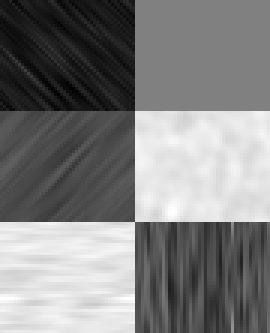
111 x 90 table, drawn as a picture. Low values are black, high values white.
It is made of 3 by 2 panels. Panel 1,1: very low, slanting down to the right, faint in contrast. Panel 1,2: middling, flat. Panel 2,1: low, slanting up to the right, faint in contrast. Panel 2,2: very high, blotchy, faint in contrast. Panel 3,1: very high, streaked across, faint in contrast. Panel 3,2: low, streaked downward.
